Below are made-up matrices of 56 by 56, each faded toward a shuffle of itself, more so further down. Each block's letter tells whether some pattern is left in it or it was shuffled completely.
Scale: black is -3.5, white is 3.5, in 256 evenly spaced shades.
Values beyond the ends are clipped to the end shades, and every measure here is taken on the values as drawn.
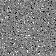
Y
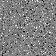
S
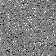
S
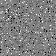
S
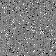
S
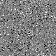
S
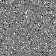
S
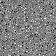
Y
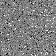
S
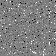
S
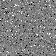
Y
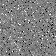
Y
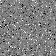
Y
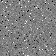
Y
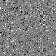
S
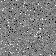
Y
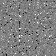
S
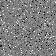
Y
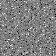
S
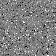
S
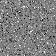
S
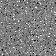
S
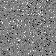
S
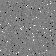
Y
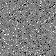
S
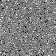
Y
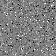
S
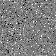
S
